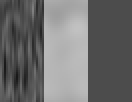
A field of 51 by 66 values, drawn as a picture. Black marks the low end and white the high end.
The table splits into one row of 3 panels. Panel 1,1: low, streaked downward. Panel 1,2: high, smooth, faint in contrast. Panel 1,3: low, flat.
